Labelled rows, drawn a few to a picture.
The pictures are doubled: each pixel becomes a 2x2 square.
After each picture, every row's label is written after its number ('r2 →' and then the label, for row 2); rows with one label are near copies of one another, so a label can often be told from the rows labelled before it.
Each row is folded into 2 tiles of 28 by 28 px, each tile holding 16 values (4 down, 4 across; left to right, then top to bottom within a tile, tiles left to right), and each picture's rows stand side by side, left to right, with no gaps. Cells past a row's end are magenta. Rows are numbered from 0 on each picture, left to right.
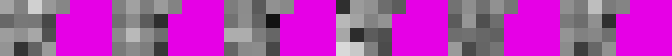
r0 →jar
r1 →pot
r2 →pot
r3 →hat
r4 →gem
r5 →jar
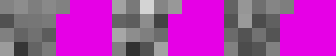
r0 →gem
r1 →jar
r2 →gem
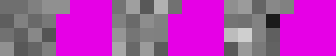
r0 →gem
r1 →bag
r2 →pot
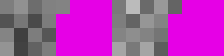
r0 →gem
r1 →bag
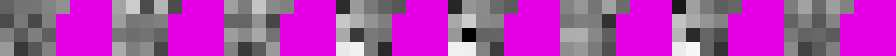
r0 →gem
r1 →bag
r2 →jar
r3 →hat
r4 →hat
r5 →pot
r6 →hat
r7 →gem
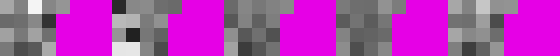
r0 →jar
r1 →hat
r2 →gem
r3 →gem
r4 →jar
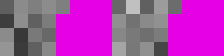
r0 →gem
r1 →bag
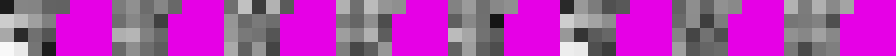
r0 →hat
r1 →pot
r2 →bag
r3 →jar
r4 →pot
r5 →hat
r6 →gem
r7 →jar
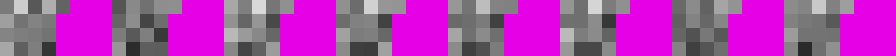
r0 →bag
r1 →gem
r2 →jar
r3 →jar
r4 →jar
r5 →jar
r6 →gem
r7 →jar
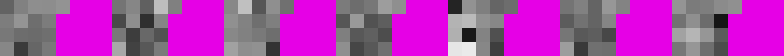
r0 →gem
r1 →gem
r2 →bag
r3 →gem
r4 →hat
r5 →gem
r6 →pot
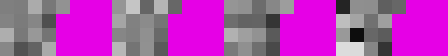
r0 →jar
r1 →bag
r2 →pot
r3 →hat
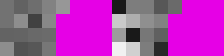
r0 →gem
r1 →hat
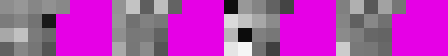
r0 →pot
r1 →bag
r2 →hat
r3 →bag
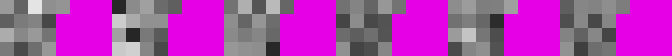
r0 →jar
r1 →hat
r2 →bag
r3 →gem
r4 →pot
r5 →gem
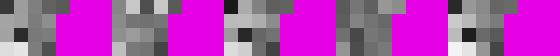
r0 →hat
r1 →bag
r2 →hat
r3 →gem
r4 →hat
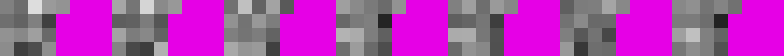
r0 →jar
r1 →jar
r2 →bag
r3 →pot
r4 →pot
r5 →gem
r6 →pot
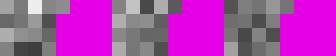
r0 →jar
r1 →bag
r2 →gem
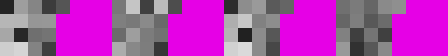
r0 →hat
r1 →bag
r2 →hat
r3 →gem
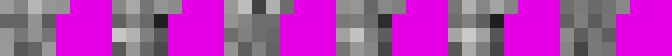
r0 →jar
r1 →pot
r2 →bag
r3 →pot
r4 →pot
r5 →gem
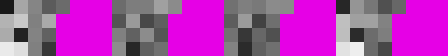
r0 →hat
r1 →gem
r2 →gem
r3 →hat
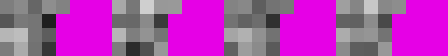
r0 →pot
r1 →jar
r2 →pot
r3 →jar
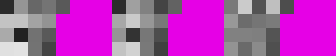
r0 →hat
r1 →hat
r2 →bag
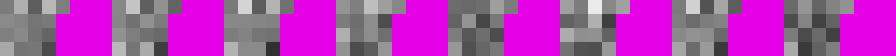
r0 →bag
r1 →bag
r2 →bag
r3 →jar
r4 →gem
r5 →jar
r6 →bag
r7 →gem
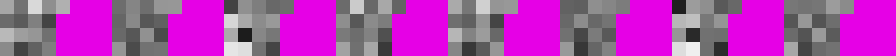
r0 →jar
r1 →gem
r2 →hat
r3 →bag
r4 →jar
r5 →gem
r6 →hat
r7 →gem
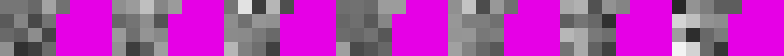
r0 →gem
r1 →jar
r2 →bag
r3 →gem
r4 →bag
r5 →pot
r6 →hat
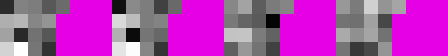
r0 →hat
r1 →hat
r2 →pot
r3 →jar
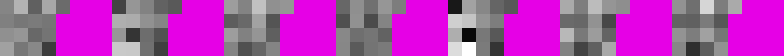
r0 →bag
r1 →hat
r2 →jar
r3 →gem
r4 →hat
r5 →jar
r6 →jar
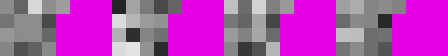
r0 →jar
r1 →hat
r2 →jar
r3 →pot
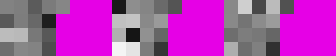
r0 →pot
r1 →hat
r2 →bag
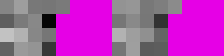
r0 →pot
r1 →pot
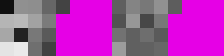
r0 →hat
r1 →gem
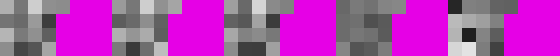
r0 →jar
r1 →jar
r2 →jar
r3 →gem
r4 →hat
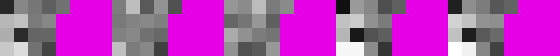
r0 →hat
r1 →bag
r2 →jar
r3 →hat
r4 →hat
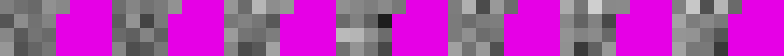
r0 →gem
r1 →gem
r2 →jar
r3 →pot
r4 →bag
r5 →jar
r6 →bag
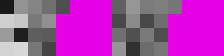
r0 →hat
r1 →gem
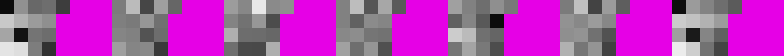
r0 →hat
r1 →bag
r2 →jar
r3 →bag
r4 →pot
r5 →bag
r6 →hat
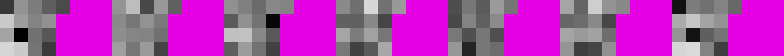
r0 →hat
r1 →bag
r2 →pot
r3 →jar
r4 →gem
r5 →jar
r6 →hat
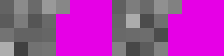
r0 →gem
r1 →gem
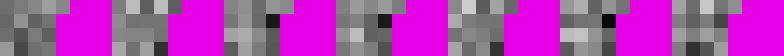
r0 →gem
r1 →bag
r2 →pot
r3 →pot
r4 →bag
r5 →pot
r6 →jar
